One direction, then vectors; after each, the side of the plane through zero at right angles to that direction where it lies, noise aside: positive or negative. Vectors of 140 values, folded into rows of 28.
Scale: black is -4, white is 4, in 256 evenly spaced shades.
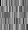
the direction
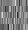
negative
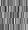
negative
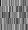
positive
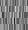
positive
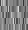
positive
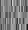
positive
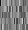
positive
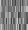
negative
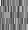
negative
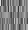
negative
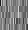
positive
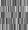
negative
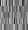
positive
